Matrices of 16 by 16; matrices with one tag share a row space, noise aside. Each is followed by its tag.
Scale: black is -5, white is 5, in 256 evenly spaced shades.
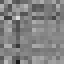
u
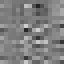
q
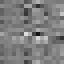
q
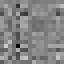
u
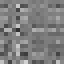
u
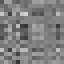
u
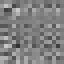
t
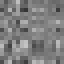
u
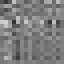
t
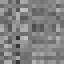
u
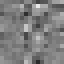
q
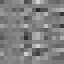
q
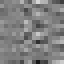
q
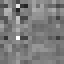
u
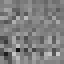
t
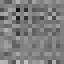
t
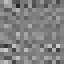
t
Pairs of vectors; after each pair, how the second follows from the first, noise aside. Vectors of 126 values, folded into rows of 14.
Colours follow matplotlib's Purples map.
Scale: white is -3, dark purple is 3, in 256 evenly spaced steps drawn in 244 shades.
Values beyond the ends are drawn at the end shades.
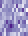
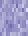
shrunk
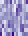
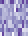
sign-scrambled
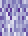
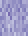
shrunk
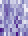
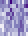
reversed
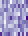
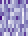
reversed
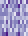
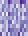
reversed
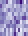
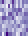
reversed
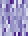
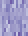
shrunk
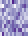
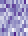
reversed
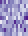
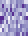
reversed
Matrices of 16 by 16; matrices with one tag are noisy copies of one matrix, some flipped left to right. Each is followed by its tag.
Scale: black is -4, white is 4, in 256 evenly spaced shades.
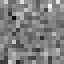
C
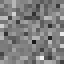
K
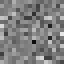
K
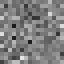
K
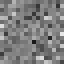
K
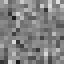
C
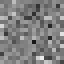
K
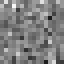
C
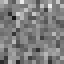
C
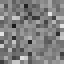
K
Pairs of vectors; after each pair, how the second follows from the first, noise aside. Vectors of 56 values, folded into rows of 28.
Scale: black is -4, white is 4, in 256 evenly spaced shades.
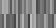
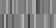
partly zeroed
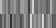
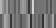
sign-scrambled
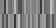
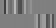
partly zeroed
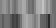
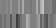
partly zeroed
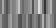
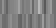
shrunk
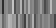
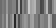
shuffled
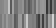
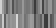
shuffled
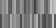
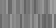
shrunk
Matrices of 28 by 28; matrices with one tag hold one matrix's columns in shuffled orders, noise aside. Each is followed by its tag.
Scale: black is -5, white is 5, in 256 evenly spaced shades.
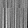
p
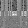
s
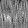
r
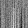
p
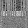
s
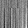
p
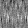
r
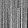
p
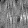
r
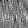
r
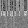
s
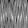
r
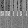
s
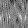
r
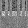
s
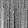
p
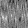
r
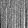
p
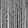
p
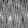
r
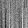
p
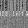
s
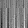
p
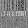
s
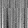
p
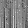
p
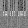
s
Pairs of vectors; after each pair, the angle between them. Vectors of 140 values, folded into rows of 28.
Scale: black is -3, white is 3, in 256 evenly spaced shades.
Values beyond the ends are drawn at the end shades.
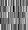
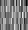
orthogonal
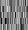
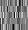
partly opposed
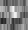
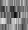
nearly opposite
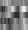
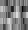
nearly opposite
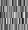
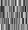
partly aligned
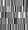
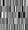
nearly opposite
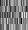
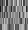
partly aligned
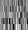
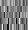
partly opposed
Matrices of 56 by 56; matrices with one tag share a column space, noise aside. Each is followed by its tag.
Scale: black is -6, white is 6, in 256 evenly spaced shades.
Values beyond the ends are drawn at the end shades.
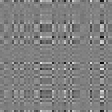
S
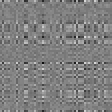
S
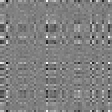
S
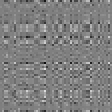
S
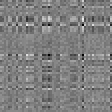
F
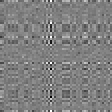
S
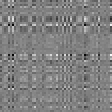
F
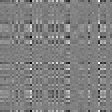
S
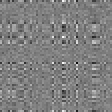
S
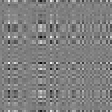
S
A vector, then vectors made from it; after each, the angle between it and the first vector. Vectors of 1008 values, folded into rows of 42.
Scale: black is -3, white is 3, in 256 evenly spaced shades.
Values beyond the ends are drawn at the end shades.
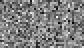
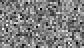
partly aligned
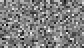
partly opposed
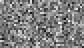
nearly opposite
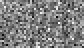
nearly opposite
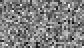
nearly parallel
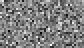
partly opposed
